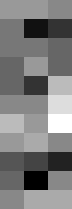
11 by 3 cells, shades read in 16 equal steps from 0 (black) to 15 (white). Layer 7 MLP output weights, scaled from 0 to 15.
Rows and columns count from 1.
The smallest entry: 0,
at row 10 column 2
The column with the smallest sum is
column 2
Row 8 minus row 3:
2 3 2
